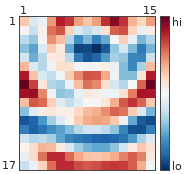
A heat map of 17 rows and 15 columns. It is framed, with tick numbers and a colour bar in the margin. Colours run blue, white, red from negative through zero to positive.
There is no overall slope. Rings spread out from the top middle. Horizontal stripes repeat 2 times down the table. The top middle is the ninth with the lowest average. No lone cell stands out from its neighbours.
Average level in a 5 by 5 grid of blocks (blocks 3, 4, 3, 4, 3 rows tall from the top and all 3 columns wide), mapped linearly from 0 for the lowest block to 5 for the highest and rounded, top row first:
2 4 2 4 2
2 2 1 1 1
5 1 3 3 5
0 1 2 2 0
3 4 3 3 4
